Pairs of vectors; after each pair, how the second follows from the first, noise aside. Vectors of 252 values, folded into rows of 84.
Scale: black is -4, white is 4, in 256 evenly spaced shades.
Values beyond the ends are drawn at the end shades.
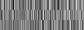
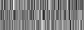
sign-scrambled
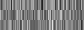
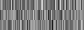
negated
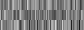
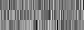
shuffled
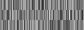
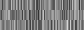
shuffled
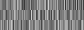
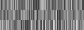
shuffled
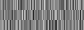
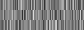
negated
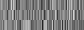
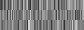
shuffled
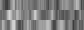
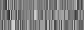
sign-scrambled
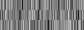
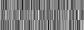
sign-scrambled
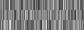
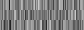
negated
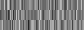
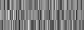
negated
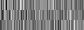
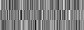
shuffled
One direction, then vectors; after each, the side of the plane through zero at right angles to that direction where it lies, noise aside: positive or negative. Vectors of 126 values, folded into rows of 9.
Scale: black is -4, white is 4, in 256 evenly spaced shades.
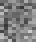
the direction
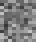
positive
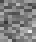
positive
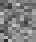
positive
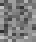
positive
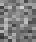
negative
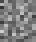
negative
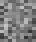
negative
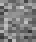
negative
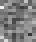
positive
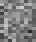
negative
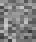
negative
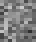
negative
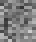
positive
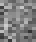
negative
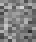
negative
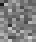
positive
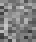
negative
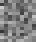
positive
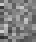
negative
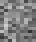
negative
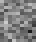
negative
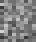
negative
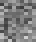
positive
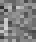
negative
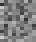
positive
